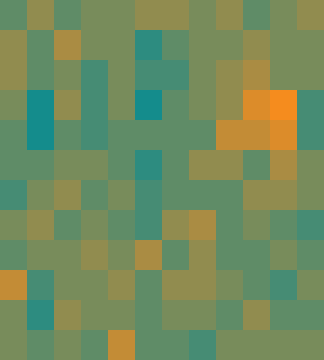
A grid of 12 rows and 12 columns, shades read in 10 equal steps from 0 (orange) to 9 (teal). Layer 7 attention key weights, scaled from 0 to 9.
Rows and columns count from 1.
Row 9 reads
6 5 5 4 5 3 6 4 6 6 5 6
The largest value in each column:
7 9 6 7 6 9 7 7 6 6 7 7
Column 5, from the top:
5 5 5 5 6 6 5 6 5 4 5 2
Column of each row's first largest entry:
1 6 4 2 2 6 1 6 1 2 2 8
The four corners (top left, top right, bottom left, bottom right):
6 4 5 5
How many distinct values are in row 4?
7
